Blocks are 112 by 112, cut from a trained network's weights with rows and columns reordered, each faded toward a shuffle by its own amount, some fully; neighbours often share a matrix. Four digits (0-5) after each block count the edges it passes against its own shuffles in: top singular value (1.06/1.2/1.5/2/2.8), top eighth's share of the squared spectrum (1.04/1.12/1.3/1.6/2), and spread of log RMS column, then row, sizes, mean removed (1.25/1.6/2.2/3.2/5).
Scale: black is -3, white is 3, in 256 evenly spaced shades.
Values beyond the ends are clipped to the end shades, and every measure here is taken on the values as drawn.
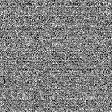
4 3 1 2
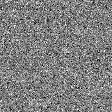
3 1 0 0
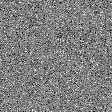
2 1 0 0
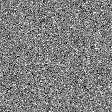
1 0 0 0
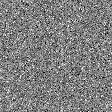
1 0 0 0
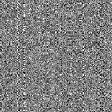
4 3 3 2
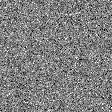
1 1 0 0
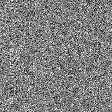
3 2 1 0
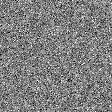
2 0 0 0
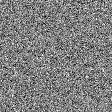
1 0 0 0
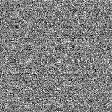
4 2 0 1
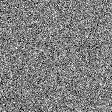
0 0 0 0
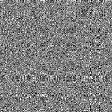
4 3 2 2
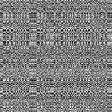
5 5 3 4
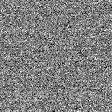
3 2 0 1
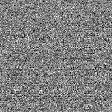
4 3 1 2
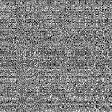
4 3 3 2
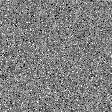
0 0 0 0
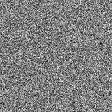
3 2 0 0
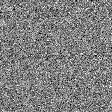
2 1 0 0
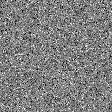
2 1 0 0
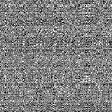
4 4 2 2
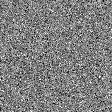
0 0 0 0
